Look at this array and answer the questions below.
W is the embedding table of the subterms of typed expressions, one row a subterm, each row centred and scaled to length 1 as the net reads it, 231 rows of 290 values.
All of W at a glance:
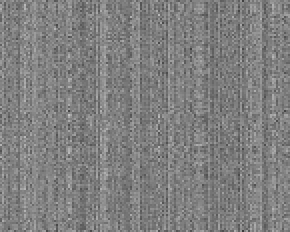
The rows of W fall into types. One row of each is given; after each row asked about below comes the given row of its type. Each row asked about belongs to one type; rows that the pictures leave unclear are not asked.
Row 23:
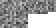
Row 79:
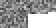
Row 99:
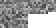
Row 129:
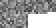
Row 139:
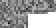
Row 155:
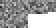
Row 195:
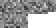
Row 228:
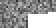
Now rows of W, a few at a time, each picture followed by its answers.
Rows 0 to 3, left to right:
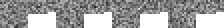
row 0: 155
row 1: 79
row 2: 129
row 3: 228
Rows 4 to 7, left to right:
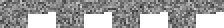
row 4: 23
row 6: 79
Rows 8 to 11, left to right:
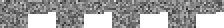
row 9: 99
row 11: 139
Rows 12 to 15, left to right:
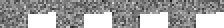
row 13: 129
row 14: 79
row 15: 228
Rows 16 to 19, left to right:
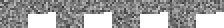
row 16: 129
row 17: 139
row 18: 99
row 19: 228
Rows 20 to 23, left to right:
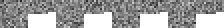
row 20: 228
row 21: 155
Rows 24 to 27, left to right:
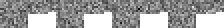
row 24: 79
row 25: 228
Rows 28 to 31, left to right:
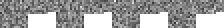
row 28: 139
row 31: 99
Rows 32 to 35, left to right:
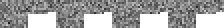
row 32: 139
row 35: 79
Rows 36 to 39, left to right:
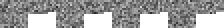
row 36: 195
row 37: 155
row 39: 99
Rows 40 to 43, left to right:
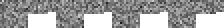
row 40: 228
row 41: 155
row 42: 139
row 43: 23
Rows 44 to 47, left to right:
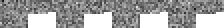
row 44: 228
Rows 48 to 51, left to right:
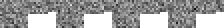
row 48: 195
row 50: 195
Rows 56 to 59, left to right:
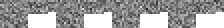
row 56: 155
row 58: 23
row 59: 129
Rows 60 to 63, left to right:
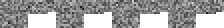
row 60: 139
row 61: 195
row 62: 23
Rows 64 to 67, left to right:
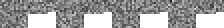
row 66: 139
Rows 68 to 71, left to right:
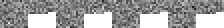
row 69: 99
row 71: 195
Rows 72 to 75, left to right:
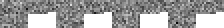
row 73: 155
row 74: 129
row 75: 23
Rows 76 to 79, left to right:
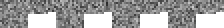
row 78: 129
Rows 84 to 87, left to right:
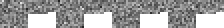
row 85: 129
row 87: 79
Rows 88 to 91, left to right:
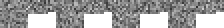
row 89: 228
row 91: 228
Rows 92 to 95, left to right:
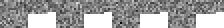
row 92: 129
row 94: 23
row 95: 129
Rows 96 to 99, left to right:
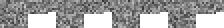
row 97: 129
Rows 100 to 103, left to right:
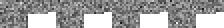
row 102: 139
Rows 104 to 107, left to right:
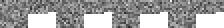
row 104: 155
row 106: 195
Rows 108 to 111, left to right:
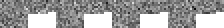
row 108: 99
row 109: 228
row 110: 155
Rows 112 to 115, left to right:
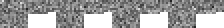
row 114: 79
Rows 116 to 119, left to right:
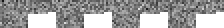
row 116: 228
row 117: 79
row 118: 23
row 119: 228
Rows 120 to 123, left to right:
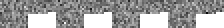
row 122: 228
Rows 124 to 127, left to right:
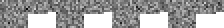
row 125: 139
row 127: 23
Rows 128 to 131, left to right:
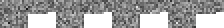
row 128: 139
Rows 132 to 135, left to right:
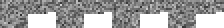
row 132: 155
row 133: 23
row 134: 228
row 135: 155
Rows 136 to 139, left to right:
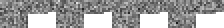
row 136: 79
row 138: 129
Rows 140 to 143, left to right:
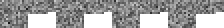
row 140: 139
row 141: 79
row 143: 155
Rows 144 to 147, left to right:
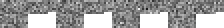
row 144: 195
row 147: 129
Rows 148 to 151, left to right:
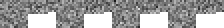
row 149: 155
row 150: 129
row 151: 155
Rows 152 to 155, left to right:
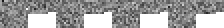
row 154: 79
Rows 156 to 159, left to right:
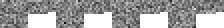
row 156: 195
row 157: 23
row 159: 129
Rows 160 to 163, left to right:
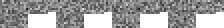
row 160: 99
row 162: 195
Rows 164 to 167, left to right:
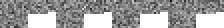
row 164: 99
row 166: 99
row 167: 228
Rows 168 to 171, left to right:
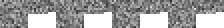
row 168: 195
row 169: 139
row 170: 228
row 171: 129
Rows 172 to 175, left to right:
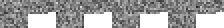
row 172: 195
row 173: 129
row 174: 139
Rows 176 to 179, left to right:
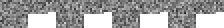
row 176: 129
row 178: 79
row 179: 129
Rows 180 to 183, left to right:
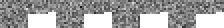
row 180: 79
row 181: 23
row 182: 79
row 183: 155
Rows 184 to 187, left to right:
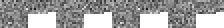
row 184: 79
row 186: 79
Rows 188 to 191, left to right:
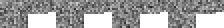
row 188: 79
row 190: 79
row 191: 139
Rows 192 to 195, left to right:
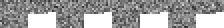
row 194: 79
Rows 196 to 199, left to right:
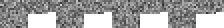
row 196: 129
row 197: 23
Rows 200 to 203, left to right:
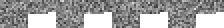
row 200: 79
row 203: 129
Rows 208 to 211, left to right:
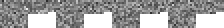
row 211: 23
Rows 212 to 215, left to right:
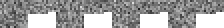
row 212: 99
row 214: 155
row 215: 23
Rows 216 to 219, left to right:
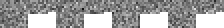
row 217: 228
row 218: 129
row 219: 99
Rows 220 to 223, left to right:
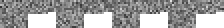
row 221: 129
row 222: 228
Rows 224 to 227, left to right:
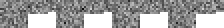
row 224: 79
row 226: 228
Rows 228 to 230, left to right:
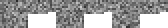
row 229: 79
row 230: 155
